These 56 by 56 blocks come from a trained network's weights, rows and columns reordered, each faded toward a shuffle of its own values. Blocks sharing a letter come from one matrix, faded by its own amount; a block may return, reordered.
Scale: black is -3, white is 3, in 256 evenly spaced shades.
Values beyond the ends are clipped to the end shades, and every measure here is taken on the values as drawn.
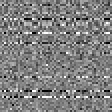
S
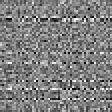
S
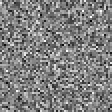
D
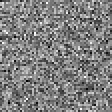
D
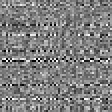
S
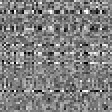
S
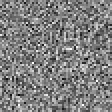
D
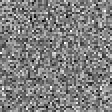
D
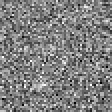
D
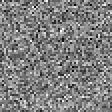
D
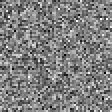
D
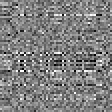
S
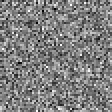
D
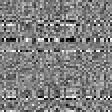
S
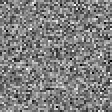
D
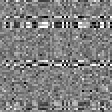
S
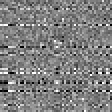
S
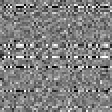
S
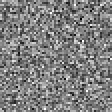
D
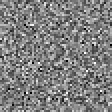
D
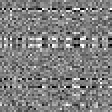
S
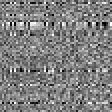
S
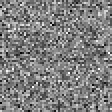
D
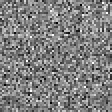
D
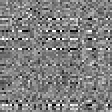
S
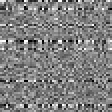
S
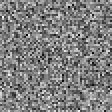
D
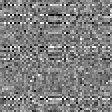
S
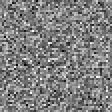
D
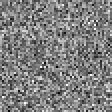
D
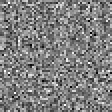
D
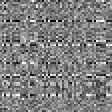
S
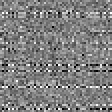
S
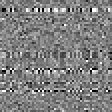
S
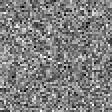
D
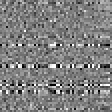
S
